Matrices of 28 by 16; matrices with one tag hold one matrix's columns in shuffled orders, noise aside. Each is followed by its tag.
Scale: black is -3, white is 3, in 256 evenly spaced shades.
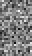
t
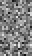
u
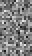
t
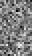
u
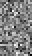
u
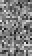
t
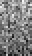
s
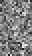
u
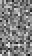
u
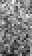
s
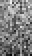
s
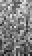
s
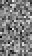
t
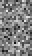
t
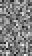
u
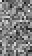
t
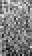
s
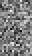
t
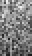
s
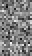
t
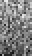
s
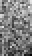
s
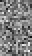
t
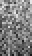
s
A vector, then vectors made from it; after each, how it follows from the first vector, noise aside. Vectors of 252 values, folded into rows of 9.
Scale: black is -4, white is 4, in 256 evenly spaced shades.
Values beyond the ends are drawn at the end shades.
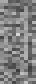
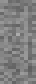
shrunk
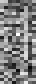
scaled up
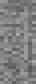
shrunk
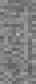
shrunk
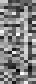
scaled up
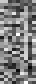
scaled up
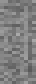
shrunk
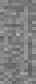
shrunk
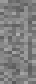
shrunk
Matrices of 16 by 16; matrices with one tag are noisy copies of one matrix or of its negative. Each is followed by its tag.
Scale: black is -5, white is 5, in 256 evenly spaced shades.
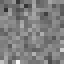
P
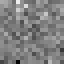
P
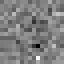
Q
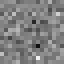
Q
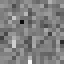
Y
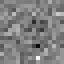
Q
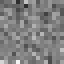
P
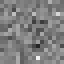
Q
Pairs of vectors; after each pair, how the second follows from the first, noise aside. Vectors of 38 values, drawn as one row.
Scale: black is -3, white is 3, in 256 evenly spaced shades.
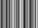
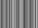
shrunk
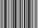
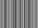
shrunk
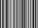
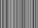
shrunk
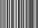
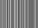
shrunk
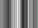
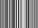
sign-scrambled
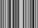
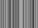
shrunk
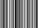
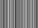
shrunk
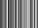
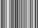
sign-scrambled
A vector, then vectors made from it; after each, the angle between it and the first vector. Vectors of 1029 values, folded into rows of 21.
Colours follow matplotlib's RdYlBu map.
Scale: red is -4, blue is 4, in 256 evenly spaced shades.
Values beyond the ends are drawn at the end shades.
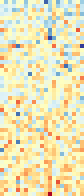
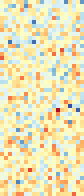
partly aligned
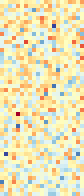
partly opposed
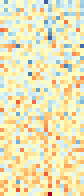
nearly parallel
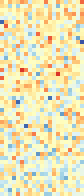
partly opposed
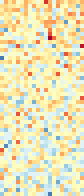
nearly opposite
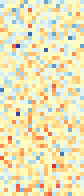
partly aligned
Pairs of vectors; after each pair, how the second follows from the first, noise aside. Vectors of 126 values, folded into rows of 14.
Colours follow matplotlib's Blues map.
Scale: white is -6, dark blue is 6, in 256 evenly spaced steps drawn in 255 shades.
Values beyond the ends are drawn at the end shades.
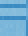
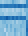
scaled up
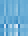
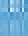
reversed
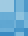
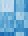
scaled up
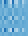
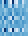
scaled up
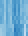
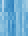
reversed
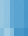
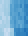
scaled up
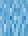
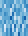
scaled up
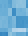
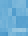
shrunk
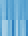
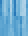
reversed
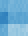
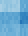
reversed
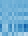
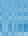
shrunk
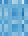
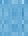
shrunk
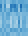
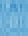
shrunk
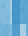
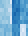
scaled up
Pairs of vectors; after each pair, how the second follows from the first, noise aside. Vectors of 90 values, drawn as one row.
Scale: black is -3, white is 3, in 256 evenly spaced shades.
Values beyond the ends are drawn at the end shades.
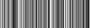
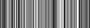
shuffled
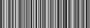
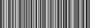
copied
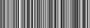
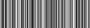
shuffled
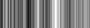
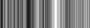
copied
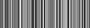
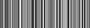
copied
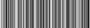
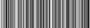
copied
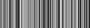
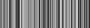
copied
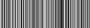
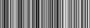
shuffled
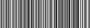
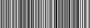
copied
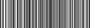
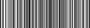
copied
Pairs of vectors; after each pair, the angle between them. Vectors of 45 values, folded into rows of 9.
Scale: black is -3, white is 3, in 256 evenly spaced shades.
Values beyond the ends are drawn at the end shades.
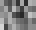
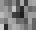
nearly parallel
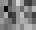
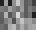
partly aligned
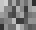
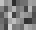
orthogonal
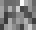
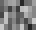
nearly opposite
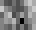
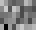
orthogonal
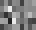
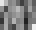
orthogonal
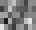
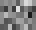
orthogonal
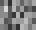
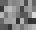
orthogonal
